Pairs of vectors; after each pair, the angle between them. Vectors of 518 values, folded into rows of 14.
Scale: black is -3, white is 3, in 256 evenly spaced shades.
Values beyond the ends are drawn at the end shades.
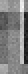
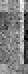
nearly parallel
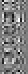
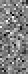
orthogonal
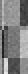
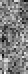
partly aligned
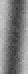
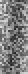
partly aligned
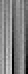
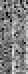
partly opposed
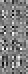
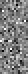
partly aligned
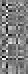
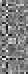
nearly parallel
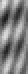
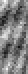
nearly parallel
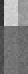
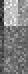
nearly parallel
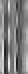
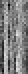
nearly opposite
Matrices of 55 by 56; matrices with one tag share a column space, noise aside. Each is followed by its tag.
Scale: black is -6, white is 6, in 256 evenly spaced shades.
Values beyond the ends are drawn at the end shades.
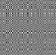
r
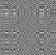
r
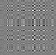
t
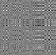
t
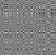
r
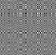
r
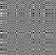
r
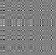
t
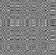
t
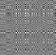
r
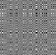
r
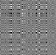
r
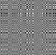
r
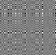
r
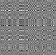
t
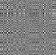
r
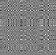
t
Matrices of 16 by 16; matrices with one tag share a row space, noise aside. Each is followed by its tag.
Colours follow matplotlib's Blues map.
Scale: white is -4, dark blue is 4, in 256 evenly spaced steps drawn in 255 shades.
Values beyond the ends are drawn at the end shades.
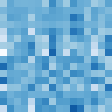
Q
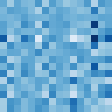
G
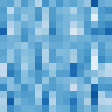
G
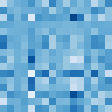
Q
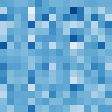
Q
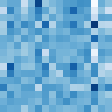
G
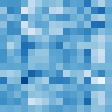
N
